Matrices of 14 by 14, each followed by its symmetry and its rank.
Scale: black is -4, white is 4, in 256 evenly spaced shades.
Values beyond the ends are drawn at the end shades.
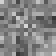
symmetric, rank three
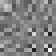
symmetric, rank three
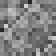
symmetric, full rank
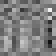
neither, rank two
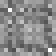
symmetric, rank three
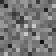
symmetric, full rank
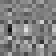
neither, rank two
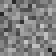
symmetric, full rank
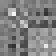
symmetric, rank three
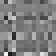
neither, rank two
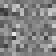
neither, rank three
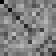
symmetric, full rank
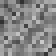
symmetric, full rank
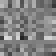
neither, rank two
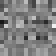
neither, rank three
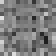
neither, rank three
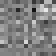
neither, rank three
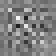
symmetric, rank three
